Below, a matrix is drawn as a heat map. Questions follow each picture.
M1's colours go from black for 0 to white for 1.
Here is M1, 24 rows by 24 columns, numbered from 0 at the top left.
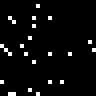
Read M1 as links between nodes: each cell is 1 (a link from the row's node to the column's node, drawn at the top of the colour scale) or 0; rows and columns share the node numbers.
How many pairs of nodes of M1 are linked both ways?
0
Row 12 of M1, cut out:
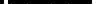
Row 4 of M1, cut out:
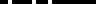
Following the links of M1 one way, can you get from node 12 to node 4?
no
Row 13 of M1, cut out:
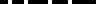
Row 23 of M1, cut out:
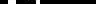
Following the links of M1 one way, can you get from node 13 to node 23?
yes
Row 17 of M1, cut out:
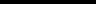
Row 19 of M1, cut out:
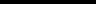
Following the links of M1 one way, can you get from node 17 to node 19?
no
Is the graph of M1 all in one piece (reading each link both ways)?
no
